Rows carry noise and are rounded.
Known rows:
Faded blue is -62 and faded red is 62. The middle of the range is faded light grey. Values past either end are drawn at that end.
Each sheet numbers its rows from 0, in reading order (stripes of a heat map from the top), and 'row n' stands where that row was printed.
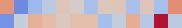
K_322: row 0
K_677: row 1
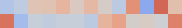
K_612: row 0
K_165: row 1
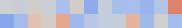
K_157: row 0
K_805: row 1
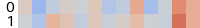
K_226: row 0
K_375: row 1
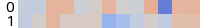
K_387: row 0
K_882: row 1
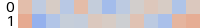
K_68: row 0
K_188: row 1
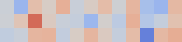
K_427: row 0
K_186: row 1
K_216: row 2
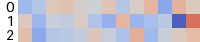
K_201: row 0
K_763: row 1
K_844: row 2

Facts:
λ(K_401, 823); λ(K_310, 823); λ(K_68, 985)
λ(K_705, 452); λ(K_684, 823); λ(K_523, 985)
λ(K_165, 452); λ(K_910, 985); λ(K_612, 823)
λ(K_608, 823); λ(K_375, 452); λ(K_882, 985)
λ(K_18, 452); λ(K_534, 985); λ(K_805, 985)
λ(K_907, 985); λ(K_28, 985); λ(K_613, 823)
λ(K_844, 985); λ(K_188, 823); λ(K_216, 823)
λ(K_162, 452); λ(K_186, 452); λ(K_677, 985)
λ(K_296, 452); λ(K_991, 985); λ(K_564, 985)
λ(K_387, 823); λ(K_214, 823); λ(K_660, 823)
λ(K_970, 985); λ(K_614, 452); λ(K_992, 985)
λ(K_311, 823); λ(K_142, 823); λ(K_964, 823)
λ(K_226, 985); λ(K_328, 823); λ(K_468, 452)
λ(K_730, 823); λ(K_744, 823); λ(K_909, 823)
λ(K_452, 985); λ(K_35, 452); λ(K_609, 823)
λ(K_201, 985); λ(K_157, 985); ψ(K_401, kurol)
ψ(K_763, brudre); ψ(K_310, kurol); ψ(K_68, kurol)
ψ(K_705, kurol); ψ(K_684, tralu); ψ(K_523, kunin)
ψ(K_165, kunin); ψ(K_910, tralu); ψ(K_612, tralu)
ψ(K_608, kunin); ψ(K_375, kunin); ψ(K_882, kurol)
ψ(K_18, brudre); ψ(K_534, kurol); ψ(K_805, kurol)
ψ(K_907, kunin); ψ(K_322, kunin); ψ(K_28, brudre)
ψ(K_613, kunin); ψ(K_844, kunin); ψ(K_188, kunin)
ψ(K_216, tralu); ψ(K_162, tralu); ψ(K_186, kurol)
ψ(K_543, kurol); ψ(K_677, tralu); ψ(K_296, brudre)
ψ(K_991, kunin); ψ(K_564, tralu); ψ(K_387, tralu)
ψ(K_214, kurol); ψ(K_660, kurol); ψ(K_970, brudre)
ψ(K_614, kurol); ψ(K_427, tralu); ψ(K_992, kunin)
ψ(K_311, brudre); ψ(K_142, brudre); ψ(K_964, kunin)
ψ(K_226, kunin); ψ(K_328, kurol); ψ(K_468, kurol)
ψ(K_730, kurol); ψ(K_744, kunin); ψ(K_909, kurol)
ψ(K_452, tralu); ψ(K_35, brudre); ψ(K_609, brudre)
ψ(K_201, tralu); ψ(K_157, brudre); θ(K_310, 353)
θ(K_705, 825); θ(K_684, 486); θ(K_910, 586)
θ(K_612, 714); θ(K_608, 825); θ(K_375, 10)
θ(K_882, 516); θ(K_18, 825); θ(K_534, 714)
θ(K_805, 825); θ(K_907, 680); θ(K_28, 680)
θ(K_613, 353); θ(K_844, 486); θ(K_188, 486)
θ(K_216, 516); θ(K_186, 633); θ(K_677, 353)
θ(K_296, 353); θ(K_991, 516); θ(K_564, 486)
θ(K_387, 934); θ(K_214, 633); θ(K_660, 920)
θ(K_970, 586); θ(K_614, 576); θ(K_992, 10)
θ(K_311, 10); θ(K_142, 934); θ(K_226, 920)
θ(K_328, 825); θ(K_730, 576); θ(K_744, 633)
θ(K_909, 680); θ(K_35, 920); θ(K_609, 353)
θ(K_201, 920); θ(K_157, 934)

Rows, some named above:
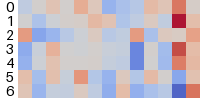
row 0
K_534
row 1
K_613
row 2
K_523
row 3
K_609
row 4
K_609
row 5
K_543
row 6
K_763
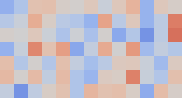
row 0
K_201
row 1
K_35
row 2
K_142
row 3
K_705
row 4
K_68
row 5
K_468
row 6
K_608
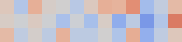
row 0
K_162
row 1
K_142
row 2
K_401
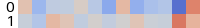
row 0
K_763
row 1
K_375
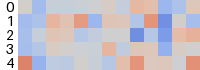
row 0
K_452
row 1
K_328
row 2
K_311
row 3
K_564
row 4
K_165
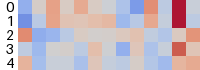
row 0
K_310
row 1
K_677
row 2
K_964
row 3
K_992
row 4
K_744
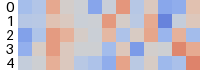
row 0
K_18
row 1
K_684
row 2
K_910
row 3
K_296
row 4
K_35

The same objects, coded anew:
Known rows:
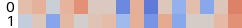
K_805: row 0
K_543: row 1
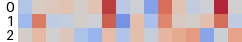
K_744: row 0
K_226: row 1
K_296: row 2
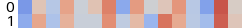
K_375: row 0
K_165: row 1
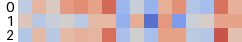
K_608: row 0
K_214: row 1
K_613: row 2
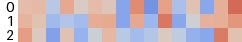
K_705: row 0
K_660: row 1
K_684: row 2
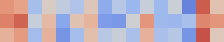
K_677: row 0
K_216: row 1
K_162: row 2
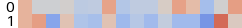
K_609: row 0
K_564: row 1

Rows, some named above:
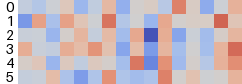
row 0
K_311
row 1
K_322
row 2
K_534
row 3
K_328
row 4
K_468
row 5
K_142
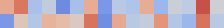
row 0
K_201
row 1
K_992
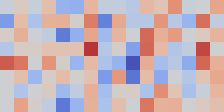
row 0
K_763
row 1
K_992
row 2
K_35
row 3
K_744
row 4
K_910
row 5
K_68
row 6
K_311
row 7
K_35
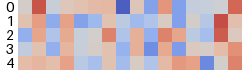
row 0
K_882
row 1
K_427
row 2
K_165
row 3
K_543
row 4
K_18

